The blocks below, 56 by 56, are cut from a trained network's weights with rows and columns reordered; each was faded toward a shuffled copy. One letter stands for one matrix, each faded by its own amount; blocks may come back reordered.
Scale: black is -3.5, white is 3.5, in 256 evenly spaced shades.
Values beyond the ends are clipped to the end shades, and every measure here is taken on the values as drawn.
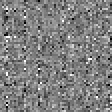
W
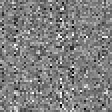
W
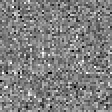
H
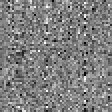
W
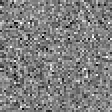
H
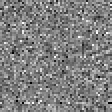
H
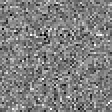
H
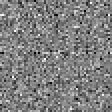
H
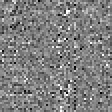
W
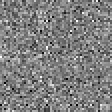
H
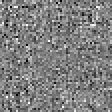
H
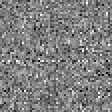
H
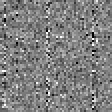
W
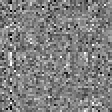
W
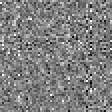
W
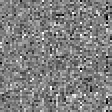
W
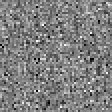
H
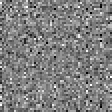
W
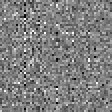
W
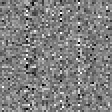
W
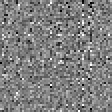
W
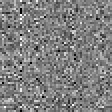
W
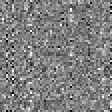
W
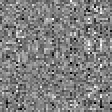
W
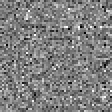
H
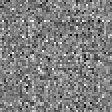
H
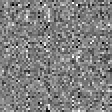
W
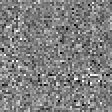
H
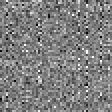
W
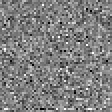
H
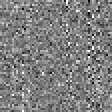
W
